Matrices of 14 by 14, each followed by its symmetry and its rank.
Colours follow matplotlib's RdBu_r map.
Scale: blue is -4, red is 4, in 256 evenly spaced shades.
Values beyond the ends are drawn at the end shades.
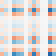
neither, rank one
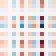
neither, rank one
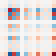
symmetric, rank one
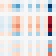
neither, rank one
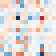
neither, rank three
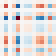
symmetric, rank one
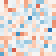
neither, full rank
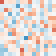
neither, full rank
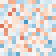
neither, full rank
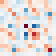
symmetric, rank three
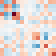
symmetric, rank three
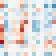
neither, rank three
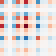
symmetric, rank one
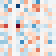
neither, rank three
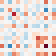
symmetric, rank three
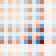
symmetric, rank one
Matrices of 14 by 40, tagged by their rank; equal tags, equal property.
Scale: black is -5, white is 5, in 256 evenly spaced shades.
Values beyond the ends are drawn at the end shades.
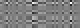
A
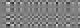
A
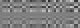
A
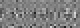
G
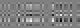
A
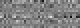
G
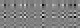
A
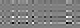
A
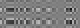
A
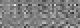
G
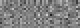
G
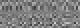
G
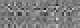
G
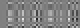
A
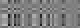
A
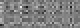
G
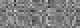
G
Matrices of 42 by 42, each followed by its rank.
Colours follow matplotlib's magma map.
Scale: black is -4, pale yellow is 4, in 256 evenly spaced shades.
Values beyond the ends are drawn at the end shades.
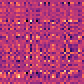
three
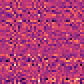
five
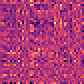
five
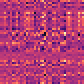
three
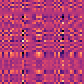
two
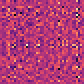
five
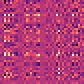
three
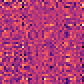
five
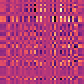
two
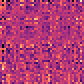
five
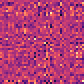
five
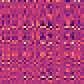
three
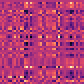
two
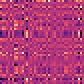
three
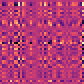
two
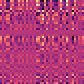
two
